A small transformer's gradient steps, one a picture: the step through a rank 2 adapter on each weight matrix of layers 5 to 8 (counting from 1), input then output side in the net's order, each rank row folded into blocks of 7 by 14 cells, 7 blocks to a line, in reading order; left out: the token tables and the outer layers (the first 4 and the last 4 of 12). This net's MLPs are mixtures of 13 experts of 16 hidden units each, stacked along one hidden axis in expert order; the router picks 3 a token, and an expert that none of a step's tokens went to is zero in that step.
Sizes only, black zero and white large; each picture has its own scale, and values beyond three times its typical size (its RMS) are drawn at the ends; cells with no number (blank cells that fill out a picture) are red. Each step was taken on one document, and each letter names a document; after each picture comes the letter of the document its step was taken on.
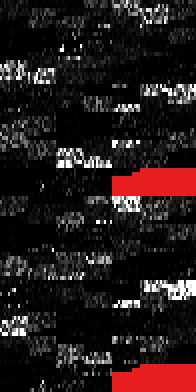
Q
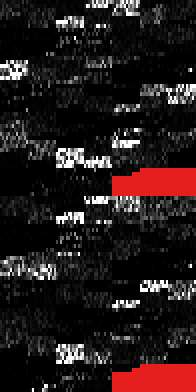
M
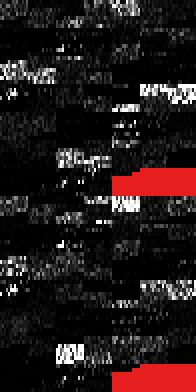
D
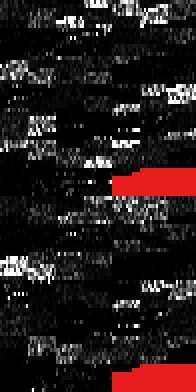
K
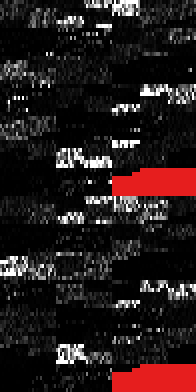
K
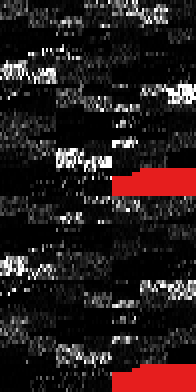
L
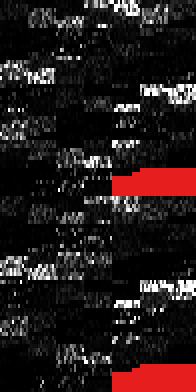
Q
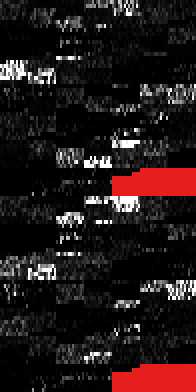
M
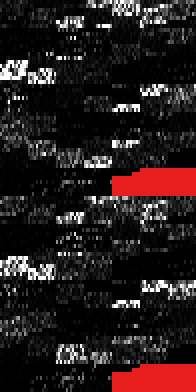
K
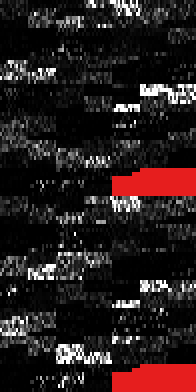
D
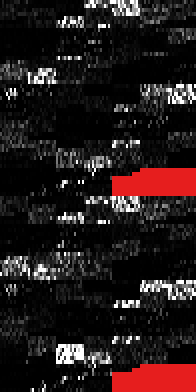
D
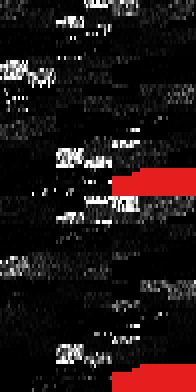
K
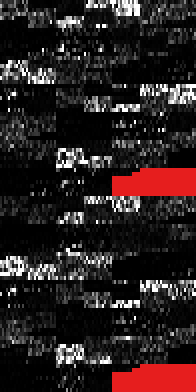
D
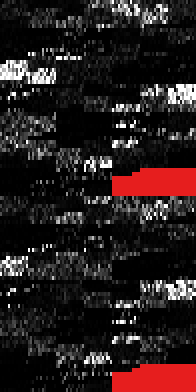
L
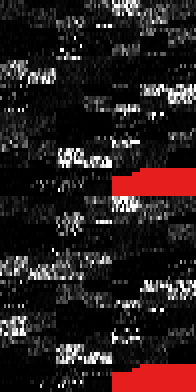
Q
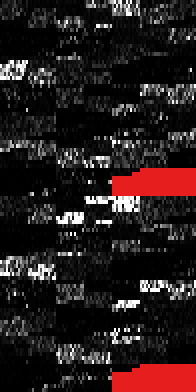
M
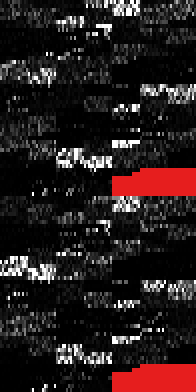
K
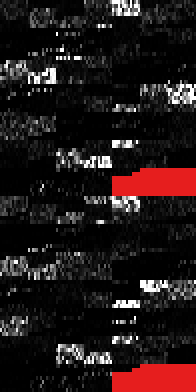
L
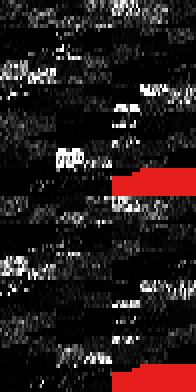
L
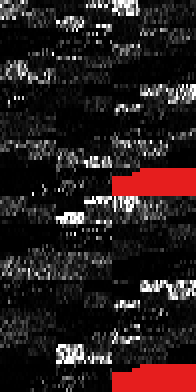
M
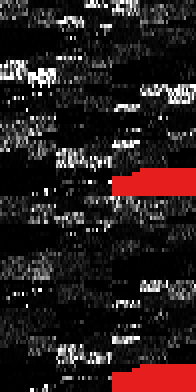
M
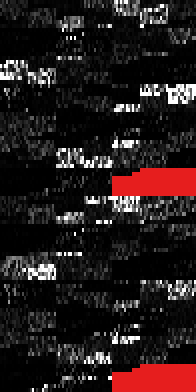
M
